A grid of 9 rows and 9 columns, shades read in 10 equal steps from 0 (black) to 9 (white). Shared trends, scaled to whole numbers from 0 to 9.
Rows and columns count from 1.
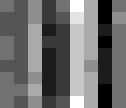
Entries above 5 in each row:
2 2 3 3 3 2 2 3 2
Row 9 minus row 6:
1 0 -1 1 1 2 1 -1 0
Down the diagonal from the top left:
4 3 6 2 2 7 6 0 4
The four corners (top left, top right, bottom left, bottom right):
4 4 4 4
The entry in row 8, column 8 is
0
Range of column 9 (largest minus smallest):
1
